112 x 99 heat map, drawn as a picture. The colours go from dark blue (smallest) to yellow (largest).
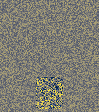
The halves do not mirror each other. No overall slope runs across the table. Fine speckle covers the field. On average the colour sits 50% of the way up the scale. No regular stripes run through it. An odd patch, rougher than its surroundings, sits in the bottom middle. The bottom middle is the roughest part.
